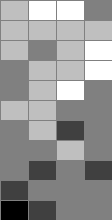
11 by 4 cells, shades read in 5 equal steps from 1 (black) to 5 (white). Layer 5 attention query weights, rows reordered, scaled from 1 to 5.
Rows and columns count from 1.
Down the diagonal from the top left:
4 4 4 5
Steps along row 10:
up same same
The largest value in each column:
4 5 5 5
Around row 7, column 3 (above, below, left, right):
3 4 4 3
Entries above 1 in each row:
4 4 4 4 4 4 4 4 4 4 3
